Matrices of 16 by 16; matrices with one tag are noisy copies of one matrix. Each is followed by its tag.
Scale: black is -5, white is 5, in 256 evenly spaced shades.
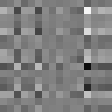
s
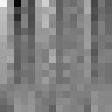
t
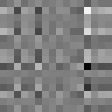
s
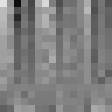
t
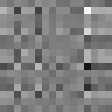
s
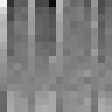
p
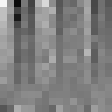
t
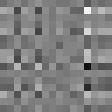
s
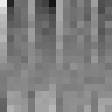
p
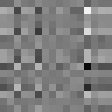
s
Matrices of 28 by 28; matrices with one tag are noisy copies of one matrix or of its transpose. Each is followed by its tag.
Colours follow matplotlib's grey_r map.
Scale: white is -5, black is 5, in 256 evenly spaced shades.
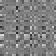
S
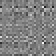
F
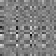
S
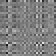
F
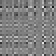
F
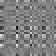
S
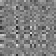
S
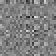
S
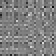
F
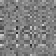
S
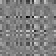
S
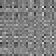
F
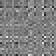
F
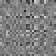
S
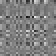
S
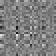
S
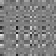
S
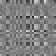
S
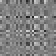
S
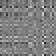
F
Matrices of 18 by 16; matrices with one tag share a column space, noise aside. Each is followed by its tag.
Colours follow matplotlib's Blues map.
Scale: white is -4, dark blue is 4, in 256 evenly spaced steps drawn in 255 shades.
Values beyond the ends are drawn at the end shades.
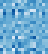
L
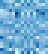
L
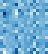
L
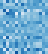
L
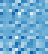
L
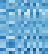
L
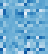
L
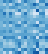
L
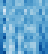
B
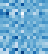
L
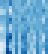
B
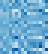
L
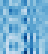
B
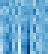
B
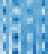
B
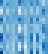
B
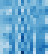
B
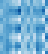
B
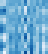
B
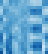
B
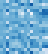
L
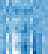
B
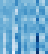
B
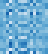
L
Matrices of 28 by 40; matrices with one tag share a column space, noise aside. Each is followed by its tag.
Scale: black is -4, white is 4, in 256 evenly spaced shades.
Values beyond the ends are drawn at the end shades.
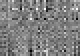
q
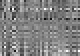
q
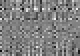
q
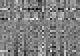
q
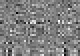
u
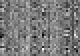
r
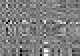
u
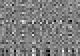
u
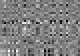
u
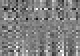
q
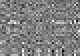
u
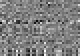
u
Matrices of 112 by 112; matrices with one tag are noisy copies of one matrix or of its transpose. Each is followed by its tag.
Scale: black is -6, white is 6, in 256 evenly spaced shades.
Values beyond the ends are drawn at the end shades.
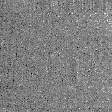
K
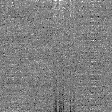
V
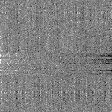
V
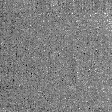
K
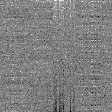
V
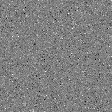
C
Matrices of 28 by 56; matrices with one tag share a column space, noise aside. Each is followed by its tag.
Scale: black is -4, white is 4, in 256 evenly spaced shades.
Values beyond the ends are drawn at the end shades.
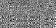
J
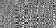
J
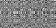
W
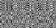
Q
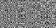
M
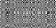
W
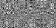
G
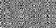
M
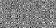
M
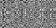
W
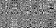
G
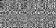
G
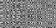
M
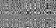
G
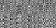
J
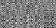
J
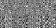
J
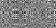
W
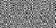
Q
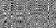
Q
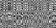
Q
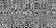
G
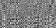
J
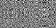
W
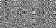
W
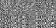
J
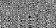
J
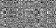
W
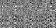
J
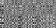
J
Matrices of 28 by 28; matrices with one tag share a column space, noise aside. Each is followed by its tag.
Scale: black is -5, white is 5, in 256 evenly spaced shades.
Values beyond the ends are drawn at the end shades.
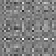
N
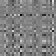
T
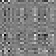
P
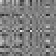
T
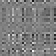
P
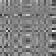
T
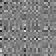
N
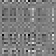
P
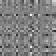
T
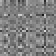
T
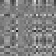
T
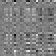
P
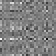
N
